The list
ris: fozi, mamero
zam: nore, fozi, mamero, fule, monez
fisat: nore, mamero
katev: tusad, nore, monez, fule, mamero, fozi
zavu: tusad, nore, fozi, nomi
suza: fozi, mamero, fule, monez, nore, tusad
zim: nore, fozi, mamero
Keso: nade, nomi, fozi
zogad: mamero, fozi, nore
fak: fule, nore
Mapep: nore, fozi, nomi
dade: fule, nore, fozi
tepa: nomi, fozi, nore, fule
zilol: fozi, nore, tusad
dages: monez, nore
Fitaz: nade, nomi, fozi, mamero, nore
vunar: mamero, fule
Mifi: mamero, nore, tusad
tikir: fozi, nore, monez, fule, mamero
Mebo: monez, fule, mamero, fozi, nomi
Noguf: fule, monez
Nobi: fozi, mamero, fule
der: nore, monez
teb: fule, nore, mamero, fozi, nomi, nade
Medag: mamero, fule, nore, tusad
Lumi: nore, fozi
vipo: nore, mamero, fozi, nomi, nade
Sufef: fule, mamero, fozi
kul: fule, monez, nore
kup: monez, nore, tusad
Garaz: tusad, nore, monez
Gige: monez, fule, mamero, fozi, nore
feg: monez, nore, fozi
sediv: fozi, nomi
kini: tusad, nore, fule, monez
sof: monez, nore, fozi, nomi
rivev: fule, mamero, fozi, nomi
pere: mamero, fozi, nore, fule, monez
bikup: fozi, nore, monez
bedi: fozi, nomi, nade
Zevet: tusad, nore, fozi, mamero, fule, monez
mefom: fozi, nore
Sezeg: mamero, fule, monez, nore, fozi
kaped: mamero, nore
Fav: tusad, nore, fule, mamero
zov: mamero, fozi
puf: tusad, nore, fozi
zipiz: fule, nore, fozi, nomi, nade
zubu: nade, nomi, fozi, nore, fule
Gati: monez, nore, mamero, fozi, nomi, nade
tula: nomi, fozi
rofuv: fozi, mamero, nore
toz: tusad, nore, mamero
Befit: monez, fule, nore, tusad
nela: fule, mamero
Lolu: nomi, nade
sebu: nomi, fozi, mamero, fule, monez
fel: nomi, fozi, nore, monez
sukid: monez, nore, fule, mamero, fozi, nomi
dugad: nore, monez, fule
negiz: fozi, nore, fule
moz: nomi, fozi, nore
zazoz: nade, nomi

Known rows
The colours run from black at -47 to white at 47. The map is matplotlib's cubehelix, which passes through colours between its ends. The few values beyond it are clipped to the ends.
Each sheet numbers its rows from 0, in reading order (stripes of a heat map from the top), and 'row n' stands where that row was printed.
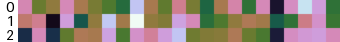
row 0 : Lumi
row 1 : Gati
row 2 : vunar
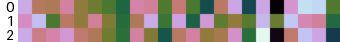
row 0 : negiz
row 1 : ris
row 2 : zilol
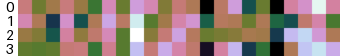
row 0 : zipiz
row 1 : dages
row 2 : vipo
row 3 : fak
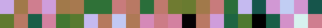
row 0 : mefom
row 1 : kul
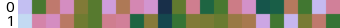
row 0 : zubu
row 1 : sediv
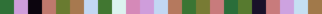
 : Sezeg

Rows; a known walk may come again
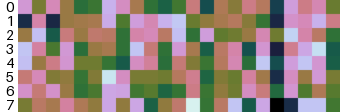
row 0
moz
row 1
vunar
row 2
zov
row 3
tikir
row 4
mefom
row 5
sebu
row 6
tula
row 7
kini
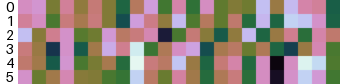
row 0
ris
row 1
rofuv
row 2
Keso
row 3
dages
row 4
zam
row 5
Lumi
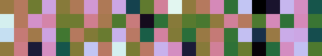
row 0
Garaz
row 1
bedi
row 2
bikup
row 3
sukid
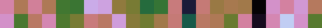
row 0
tepa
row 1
Mapep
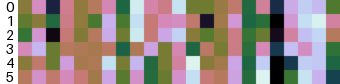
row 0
pere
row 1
teb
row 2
Sezeg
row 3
Nobi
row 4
katev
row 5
Zevet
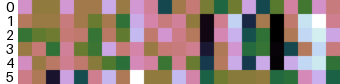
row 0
Fitaz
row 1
dade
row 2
fak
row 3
Noguf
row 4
negiz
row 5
Gati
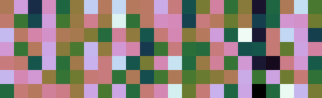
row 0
Gige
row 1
der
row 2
zilol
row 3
zubu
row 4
kup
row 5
sediv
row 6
Fav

